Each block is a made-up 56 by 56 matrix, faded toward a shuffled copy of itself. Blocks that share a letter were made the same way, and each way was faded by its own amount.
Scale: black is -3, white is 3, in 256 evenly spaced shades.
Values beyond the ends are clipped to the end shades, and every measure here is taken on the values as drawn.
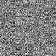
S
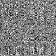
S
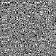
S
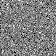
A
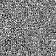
S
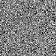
S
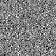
S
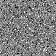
A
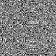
S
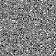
S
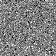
A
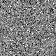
A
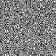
S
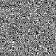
S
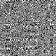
S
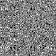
S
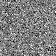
A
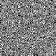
S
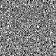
S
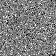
A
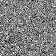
A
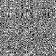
S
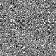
S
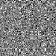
S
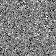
A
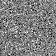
A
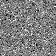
A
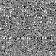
S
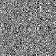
S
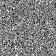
A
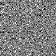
S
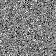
A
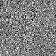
S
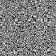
S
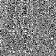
S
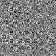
S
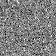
A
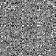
S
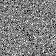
A
